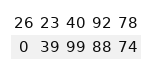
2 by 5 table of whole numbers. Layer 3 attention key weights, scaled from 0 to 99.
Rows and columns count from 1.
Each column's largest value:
26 39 99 92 78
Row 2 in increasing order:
0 39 74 88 99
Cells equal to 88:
1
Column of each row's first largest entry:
4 3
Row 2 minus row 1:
-26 16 59 -4 -4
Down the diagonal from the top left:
26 39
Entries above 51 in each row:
2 3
